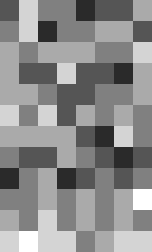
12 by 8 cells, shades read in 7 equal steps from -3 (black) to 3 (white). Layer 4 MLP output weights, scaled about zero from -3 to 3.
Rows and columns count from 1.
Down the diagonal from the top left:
-1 2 1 2 -1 0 2 -1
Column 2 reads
2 2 0 -1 1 0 1 -1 0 0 0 3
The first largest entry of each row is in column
2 2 8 4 1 1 7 4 3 8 3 2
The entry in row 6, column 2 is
0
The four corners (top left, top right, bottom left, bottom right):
-1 1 2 2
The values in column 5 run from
-2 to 1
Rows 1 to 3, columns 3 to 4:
0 0 | -2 0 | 1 1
